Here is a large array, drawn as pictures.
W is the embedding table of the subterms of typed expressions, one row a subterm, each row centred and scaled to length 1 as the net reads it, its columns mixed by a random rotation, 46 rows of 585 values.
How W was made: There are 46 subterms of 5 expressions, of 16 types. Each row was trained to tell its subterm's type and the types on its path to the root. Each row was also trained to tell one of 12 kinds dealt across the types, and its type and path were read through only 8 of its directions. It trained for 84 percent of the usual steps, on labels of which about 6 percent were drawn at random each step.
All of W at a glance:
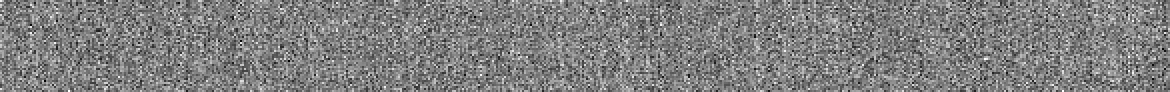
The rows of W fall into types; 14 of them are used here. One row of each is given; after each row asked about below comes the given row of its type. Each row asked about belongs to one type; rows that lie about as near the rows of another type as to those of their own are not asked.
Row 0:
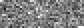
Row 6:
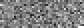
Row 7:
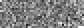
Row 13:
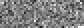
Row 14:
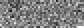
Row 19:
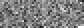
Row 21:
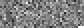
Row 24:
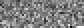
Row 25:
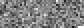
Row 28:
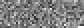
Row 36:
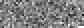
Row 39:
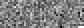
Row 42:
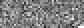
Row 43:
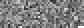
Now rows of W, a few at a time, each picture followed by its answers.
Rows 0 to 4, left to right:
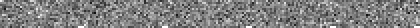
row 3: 36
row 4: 6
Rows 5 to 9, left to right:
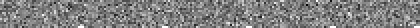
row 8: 0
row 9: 28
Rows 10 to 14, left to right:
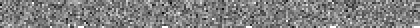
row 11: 39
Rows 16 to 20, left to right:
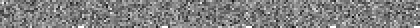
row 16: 13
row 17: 42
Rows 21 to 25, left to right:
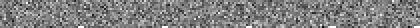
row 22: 28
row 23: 19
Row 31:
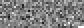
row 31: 28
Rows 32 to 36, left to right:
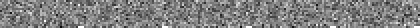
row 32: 21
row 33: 7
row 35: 7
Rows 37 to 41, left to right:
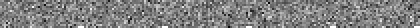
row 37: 7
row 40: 21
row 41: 43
